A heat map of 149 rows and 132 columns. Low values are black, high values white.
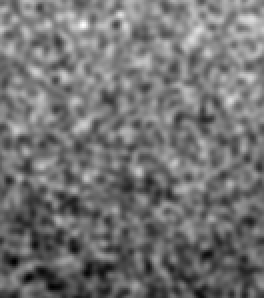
The field is mottled with small blotches. There is an overall slope up to the top. The ninth with the highest average is the top right. No row or column stands out. There are no regular stripes.
